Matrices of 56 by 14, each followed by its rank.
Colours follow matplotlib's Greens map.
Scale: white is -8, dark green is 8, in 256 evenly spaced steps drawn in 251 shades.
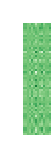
two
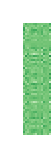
three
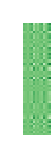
one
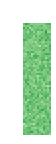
full rank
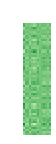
two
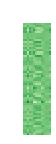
two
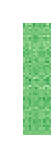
three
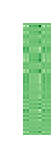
one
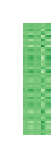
one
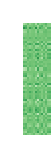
two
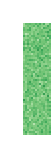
full rank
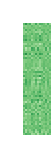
three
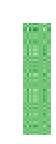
one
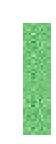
three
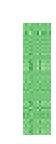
two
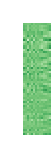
three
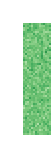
full rank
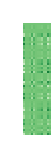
one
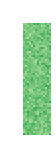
full rank
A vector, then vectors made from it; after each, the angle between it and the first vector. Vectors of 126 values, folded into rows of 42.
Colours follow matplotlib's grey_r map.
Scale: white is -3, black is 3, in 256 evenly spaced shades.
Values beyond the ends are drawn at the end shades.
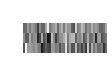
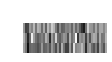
orthogonal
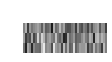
partly opposed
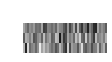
partly opposed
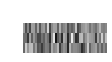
partly aligned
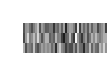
partly opposed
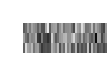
nearly parallel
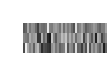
nearly parallel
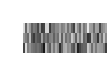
partly aligned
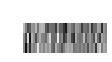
partly opposed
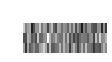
partly opposed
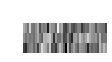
partly opposed
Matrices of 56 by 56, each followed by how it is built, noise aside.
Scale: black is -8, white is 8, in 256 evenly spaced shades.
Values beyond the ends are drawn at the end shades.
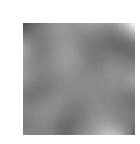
smooth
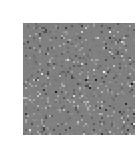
sparse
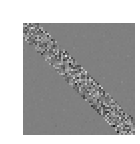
banded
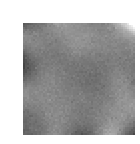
smooth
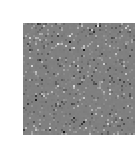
sparse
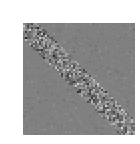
banded
